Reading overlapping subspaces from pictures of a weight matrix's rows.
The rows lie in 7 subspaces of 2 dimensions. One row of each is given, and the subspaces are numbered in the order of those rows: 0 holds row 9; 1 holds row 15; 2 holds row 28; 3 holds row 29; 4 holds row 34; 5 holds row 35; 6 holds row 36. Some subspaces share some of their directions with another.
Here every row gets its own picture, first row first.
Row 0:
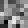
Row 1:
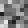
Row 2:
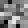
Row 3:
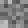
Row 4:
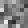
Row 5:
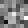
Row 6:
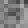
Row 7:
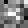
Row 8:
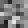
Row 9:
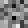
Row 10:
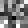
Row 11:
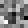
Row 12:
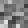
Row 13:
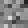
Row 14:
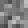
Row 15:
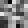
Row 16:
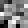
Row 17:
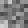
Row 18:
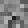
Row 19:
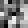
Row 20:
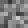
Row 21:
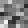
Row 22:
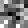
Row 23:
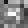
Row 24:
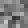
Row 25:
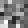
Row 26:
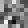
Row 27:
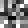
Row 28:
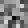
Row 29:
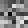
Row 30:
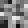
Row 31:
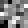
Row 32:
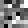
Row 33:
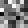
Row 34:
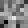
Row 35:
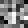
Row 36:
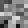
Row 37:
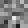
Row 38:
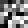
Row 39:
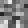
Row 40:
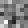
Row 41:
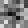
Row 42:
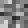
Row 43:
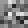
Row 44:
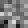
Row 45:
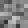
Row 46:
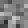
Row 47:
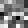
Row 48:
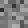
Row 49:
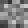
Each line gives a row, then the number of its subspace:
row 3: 2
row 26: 1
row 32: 4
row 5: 5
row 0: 1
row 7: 6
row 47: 5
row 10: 4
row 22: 6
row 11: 5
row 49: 2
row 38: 3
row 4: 1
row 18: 2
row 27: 4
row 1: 0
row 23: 6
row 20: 3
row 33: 0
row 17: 2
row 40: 5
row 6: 6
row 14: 4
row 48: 0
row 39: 1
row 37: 0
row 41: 6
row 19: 6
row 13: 4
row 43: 3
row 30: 1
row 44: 3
